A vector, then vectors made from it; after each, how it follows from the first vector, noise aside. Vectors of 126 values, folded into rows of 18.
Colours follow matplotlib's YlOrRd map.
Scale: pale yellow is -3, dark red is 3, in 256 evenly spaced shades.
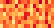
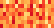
negated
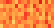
shrunk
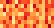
copied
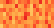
shrunk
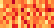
wrapped around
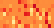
partly zeroed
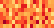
wrapped around
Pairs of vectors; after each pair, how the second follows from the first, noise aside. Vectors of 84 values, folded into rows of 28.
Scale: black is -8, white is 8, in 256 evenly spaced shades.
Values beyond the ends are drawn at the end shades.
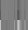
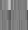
reversed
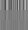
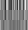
scaled up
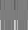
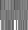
scaled up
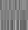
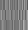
shuffled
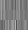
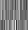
scaled up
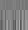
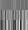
scaled up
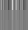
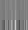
reversed
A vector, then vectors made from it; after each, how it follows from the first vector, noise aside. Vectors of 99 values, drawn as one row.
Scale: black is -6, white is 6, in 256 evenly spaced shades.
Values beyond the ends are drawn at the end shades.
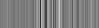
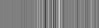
partly zeroed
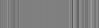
partly zeroed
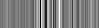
scaled up
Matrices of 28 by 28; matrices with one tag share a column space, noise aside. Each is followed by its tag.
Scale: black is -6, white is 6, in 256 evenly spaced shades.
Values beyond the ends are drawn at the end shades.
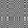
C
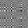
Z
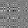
Z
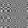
Z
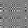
Z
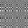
Z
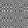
Z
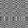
C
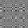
Z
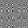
Z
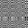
C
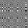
Z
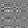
Z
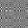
Z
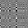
Z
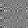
Z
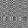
C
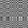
C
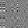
Z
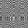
C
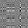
Z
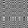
C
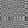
C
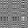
C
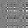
Z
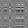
Z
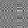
Z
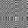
C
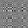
Z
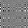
Z
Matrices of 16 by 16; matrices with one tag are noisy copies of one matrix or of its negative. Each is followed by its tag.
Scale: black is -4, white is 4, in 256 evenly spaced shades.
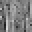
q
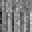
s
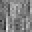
q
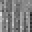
s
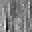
q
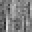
q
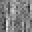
q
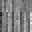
s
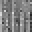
s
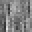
q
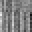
s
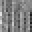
s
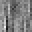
q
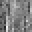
q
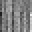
s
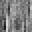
q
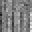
s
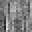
q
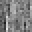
q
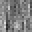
q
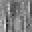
q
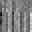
s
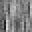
q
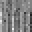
s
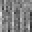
s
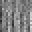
s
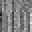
s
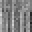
s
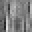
q
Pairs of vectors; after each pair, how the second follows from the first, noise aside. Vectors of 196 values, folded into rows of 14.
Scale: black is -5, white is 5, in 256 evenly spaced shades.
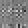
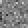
shuffled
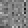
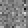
sign-scrambled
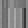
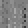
partly zeroed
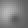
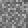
shuffled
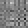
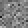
shuffled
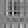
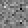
shuffled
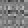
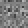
sign-scrambled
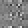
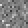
shuffled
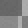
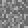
shuffled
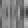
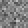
shuffled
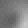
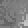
partly zeroed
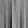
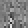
sign-scrambled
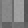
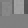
partly zeroed
